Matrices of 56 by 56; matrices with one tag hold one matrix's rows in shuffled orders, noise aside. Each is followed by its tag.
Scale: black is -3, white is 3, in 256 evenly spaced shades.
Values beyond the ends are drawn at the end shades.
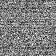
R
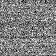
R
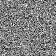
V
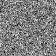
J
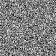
J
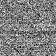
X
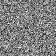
V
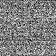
X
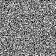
V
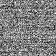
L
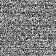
R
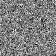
J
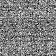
L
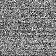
R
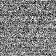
R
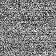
R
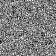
J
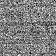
X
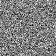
J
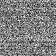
X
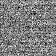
R
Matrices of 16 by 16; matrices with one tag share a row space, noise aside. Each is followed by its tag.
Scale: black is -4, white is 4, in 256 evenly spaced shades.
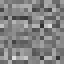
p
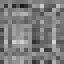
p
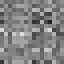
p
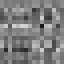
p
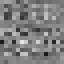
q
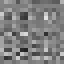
q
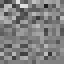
q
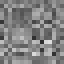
p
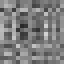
q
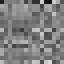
p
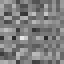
q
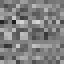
q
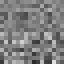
p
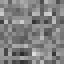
p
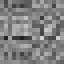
p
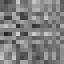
q
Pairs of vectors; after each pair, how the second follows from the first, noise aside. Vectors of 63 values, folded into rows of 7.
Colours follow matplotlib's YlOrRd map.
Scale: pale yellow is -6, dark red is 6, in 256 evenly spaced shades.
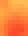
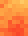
copied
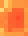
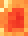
scaled up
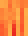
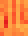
wrapped around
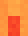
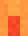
copied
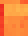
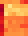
scaled up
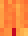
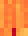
copied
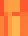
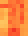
wrapped around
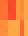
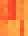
copied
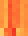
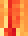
scaled up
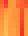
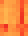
wrapped around
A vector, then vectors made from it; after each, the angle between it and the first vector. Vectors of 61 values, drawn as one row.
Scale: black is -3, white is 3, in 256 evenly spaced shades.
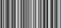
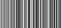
orthogonal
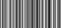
nearly opposite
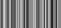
partly aligned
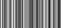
nearly opposite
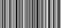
nearly opposite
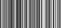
partly opposed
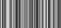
nearly opposite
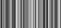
nearly parallel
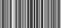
partly opposed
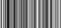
partly aligned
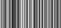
orthogonal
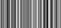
nearly parallel
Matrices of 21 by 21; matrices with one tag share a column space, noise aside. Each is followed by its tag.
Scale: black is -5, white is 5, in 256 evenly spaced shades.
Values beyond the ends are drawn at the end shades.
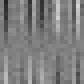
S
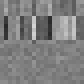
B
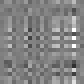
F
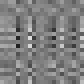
F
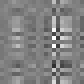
F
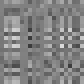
F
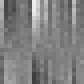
S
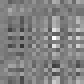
F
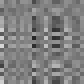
F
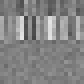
B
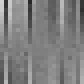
S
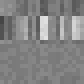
B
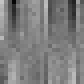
S
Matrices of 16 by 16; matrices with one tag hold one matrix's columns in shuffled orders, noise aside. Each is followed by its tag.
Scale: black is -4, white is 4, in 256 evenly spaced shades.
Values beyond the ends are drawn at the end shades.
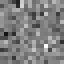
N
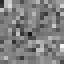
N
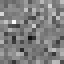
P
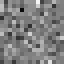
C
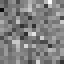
C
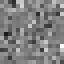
N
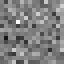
P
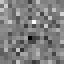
P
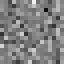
C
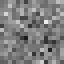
P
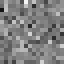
C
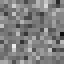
N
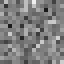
C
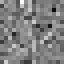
C
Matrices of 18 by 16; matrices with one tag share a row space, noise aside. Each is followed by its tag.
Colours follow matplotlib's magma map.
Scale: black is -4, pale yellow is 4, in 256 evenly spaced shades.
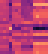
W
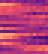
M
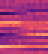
M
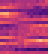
M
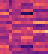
W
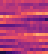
M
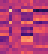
W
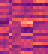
W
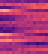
M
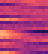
M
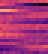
M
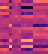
W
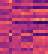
W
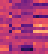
W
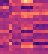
W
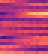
M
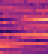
M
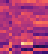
W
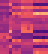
W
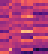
W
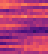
M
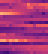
M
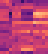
W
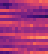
M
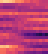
M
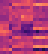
W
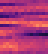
M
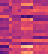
W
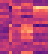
W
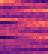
M
